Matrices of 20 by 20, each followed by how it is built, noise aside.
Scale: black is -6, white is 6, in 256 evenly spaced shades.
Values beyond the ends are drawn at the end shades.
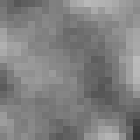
smooth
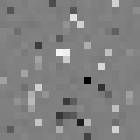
sparse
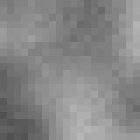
smooth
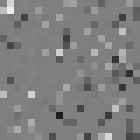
sparse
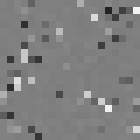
sparse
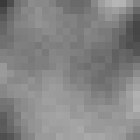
smooth
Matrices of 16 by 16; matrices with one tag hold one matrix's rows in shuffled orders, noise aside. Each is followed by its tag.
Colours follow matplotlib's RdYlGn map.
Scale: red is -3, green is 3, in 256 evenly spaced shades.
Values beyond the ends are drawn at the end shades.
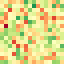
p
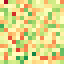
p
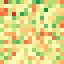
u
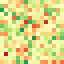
p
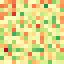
u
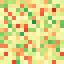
p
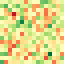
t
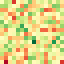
p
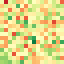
p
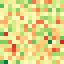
t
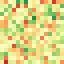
p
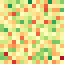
t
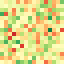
t
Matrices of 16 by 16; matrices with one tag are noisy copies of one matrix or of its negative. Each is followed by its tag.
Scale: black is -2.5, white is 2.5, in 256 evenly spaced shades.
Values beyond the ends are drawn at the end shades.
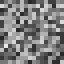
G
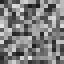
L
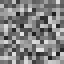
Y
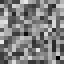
L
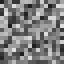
L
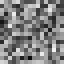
L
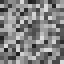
G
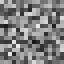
Y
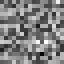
Y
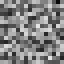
Y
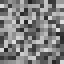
G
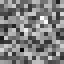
Y
